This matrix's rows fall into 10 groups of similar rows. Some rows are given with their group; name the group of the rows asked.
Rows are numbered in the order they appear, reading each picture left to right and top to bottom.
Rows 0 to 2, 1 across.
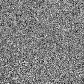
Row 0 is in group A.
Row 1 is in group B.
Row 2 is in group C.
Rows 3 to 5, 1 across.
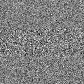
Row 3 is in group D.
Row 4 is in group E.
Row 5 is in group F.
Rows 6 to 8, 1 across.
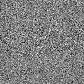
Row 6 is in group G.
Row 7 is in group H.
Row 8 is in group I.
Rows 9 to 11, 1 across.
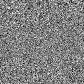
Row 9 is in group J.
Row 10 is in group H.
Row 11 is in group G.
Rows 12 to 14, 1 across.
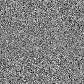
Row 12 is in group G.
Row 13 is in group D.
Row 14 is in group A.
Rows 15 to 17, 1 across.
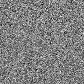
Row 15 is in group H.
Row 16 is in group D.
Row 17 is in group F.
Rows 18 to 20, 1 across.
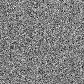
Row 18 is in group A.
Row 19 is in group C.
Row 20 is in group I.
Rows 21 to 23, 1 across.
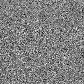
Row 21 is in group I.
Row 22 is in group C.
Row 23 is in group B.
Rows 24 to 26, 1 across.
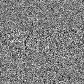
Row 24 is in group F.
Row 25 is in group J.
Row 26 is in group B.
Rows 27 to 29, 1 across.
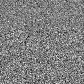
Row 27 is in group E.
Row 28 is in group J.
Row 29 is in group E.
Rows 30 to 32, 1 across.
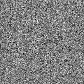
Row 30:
G
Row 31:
B
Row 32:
D
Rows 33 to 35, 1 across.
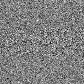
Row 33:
I
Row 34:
D
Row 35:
H
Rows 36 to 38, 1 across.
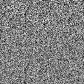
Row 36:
J
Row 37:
G
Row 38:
J
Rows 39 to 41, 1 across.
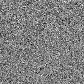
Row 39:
B
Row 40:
A
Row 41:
H
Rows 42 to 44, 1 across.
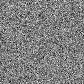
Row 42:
I
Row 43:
B
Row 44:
A
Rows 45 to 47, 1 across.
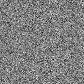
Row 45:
H
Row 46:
H
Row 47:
D
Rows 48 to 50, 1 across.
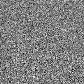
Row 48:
F
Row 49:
B
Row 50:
G
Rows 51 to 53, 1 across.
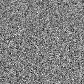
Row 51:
J
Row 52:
A
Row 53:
A
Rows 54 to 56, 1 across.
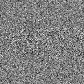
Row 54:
E
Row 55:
F
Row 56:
H
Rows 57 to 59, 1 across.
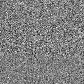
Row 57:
D
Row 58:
E
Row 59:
E
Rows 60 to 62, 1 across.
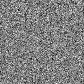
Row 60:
J
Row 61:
D
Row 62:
E
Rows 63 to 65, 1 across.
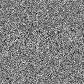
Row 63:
F
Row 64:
J
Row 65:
H
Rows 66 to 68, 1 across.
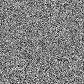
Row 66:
D
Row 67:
I
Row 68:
J
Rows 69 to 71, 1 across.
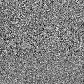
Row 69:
C
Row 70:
A
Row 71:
E
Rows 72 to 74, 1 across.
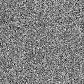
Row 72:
C
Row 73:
E
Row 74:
A
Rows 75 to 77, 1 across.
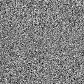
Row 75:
G
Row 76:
C
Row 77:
A
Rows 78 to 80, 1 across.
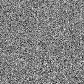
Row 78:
A
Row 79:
I
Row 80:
D
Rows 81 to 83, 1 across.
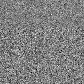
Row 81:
D
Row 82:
C
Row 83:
A
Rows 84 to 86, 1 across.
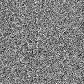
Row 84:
C
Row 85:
F
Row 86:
F
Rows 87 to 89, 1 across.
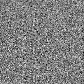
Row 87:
G
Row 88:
E
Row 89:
E
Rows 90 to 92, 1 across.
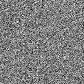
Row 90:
C
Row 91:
F
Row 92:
F
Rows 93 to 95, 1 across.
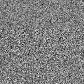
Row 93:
H
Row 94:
C
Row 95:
E
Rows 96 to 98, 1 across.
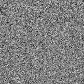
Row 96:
H
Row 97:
I
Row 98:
C
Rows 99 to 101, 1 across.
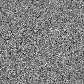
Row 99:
H
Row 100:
A
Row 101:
B
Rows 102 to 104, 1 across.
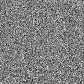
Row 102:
G
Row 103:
E
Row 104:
F
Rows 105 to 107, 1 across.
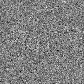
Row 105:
B
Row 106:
J
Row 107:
A
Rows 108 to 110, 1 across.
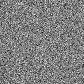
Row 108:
D
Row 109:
H
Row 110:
C
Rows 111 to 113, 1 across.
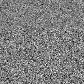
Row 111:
H
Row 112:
A
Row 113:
H
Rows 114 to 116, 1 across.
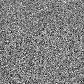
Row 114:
B
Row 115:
A
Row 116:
C
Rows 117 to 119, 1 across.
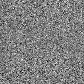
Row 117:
A
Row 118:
B
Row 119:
I
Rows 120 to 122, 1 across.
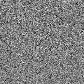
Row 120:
B
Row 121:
H
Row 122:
H
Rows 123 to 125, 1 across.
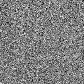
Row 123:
H
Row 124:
C
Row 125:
F
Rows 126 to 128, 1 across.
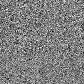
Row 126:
C
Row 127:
E
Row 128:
I
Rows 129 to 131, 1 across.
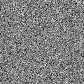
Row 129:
G
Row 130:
A
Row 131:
H
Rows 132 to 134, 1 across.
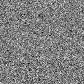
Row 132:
I
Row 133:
H
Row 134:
F
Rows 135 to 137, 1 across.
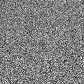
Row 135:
E
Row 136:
I
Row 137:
D
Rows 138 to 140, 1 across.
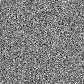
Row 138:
B
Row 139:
D
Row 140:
E
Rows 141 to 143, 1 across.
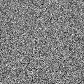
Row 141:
H
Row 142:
G
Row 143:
F
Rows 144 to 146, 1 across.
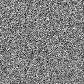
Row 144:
J
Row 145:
F
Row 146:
J
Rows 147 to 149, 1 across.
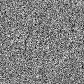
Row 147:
G
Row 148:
J
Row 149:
I
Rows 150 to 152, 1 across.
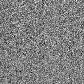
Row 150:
C
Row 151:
A
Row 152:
A
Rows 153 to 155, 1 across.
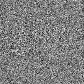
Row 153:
E
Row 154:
C
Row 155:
H
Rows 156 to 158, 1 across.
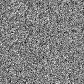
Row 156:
J
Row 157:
J
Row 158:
A
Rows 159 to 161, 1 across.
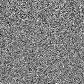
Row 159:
I
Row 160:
D
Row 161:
F
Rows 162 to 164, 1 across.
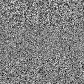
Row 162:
J
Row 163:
A
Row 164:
I
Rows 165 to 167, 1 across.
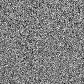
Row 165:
A
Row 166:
F
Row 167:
C
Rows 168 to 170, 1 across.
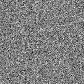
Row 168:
C
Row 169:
F
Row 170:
I
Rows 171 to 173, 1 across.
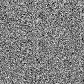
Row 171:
I
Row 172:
I
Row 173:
E
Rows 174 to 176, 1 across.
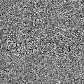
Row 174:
E
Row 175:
B
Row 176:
A
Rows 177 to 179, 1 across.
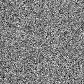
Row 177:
C
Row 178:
D
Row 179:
A
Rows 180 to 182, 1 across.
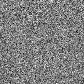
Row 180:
F
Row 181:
B
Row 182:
C
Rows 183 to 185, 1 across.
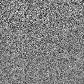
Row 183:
J
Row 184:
B
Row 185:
J
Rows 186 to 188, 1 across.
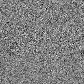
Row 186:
H
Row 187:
C
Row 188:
D
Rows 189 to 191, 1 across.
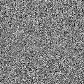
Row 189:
G
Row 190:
D
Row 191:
F
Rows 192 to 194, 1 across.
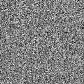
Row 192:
C
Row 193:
G
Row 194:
E
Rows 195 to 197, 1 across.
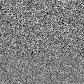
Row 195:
B
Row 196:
F
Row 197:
H
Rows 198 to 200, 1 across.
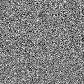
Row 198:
I
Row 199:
I
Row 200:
F
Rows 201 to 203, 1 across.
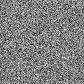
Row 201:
G
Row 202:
A
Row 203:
B
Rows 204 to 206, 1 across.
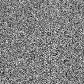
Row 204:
A
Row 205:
D
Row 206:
D
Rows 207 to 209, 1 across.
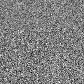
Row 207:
D
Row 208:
F
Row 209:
A
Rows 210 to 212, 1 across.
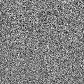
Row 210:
B
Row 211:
J
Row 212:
D
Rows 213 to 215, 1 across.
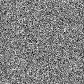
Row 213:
B
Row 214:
F
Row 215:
J
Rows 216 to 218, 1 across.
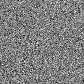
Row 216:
A
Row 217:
F
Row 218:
C
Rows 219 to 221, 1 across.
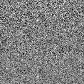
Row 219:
I
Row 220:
B
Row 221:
I
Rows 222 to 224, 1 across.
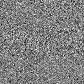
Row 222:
D
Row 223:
J
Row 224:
A
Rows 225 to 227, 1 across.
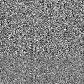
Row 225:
D
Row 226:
E
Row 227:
E
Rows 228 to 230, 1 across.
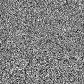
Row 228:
E
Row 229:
B
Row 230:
J
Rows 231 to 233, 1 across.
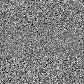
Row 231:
F
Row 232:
E
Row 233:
G
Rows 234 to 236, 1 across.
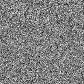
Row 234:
J
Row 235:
H
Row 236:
F
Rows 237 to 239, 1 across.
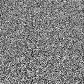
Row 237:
E
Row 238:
F
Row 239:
F
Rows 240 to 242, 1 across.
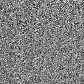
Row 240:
A
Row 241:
C
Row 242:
C
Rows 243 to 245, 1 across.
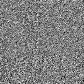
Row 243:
F
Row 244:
F
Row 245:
C
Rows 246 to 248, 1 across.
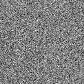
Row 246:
I
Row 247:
C
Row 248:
A
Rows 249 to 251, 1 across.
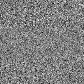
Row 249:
E
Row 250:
H
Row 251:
G
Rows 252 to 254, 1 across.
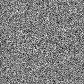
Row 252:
J
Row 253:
B
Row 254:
B
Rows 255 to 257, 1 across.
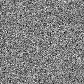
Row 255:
B
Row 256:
D
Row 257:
G
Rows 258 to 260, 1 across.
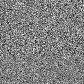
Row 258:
D
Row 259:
G
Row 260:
B
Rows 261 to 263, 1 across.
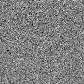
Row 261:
F
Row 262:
H
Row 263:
D
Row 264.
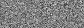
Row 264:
D
